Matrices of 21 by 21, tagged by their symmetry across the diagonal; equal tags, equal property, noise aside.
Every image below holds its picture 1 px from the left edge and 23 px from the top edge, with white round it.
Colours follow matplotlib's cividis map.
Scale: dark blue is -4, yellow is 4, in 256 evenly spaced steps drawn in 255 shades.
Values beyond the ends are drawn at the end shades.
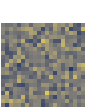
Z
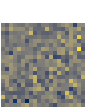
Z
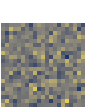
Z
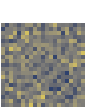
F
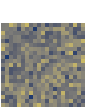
F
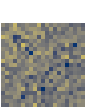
F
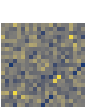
F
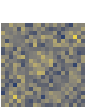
F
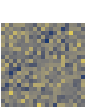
F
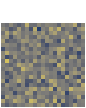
Z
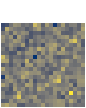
F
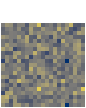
Z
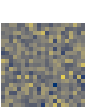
Z
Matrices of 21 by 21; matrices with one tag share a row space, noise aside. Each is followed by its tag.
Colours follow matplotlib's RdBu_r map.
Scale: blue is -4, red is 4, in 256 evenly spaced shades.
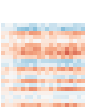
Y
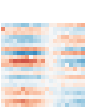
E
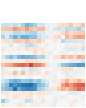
E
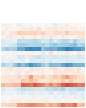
Y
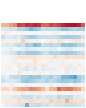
Y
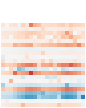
Y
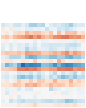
Y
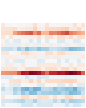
Y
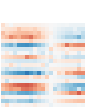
E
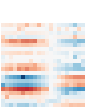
E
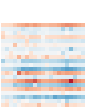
Y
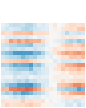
E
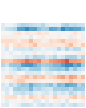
Y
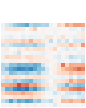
E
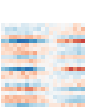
E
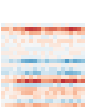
Y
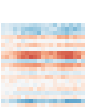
Y
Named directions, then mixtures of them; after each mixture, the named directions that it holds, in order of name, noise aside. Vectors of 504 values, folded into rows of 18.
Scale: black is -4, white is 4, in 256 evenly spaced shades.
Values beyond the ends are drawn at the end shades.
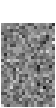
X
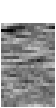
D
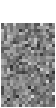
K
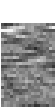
D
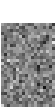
X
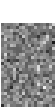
X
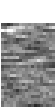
D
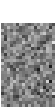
K, X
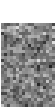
D, X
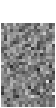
K, X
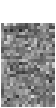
D, K
